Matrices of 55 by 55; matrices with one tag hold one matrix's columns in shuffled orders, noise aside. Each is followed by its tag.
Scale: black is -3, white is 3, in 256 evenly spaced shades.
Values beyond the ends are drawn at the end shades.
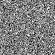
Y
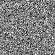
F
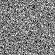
Y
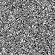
Y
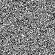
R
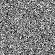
F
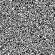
R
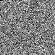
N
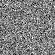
F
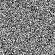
R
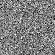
F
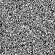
Y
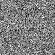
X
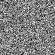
R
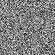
F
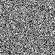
Y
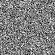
F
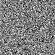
R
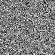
R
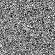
X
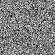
X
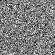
Y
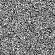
F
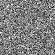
F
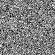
X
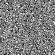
R
